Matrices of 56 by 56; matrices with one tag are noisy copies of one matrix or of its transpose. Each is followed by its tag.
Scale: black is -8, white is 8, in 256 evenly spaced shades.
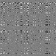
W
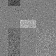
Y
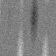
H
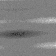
H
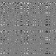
W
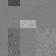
Y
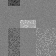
Y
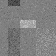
Y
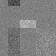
Y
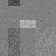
Y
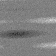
H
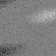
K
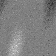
K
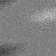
K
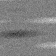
H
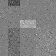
Y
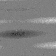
H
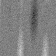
H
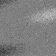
K
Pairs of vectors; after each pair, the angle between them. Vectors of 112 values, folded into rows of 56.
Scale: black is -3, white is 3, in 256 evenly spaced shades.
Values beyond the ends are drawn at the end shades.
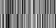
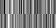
partly opposed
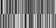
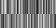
orthogonal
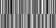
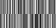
partly opposed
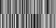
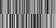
nearly parallel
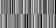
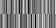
orthogonal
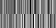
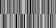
partly aligned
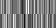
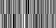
nearly opposite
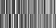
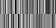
nearly opposite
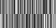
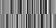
partly aligned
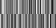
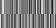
nearly parallel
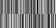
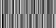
orthogonal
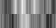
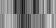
nearly opposite
